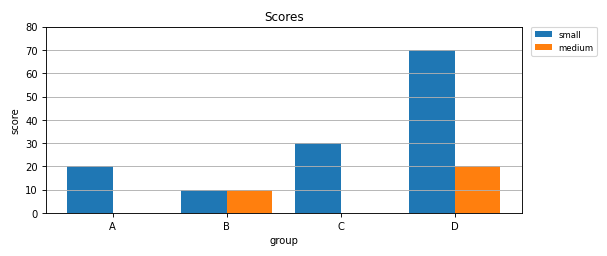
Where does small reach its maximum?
D
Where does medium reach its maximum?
D
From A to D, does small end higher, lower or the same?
higher
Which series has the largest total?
small
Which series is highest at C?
small
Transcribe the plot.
Title: Scores
x-axis: group, ticks A B C D
y-axis: score, ticks 0 10 20 30 40 50 60 70 80
Legend: small, medium
Values:
small: 20 10 30 70
medium: 0 10 0 20
